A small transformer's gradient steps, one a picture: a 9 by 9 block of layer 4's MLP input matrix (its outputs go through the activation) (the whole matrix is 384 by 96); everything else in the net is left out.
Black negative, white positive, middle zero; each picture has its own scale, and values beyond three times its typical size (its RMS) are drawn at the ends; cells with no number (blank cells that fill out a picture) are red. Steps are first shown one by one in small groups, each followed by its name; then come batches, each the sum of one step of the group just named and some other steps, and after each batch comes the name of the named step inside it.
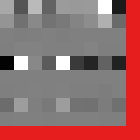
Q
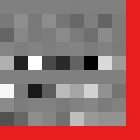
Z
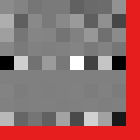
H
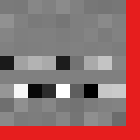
H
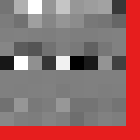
Q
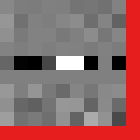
H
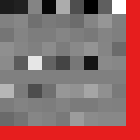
Z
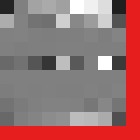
H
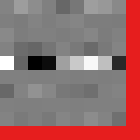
H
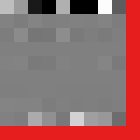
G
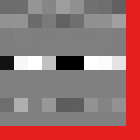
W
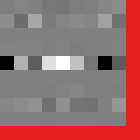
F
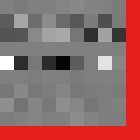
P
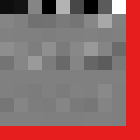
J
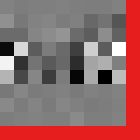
P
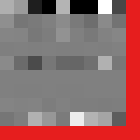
G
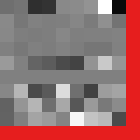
G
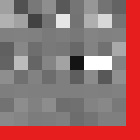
W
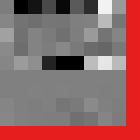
J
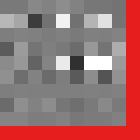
W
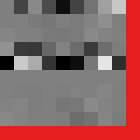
J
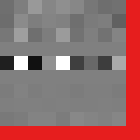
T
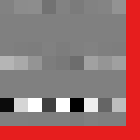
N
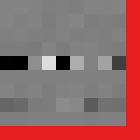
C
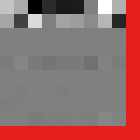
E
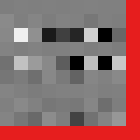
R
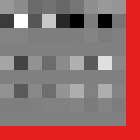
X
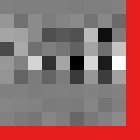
R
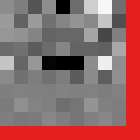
R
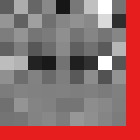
T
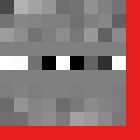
T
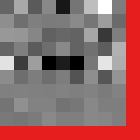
R
